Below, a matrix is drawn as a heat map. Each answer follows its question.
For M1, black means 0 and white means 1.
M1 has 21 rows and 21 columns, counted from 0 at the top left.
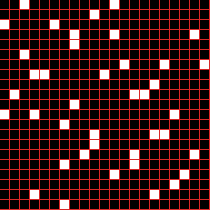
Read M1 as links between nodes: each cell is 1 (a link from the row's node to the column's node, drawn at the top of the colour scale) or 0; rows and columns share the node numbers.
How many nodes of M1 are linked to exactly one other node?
9
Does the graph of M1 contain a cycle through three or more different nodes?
no
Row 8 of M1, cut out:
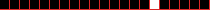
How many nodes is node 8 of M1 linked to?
1
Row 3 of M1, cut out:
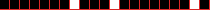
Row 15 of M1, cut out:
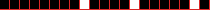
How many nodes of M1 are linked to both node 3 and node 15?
1
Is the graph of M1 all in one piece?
yes
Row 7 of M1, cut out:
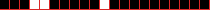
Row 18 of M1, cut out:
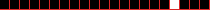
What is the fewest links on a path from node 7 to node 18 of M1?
4
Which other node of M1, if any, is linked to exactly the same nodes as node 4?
node 10
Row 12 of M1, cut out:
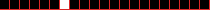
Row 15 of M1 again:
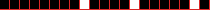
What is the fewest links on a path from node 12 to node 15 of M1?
4
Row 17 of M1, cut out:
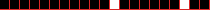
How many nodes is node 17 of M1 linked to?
2
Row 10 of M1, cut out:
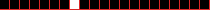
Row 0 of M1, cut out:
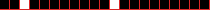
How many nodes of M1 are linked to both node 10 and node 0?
0
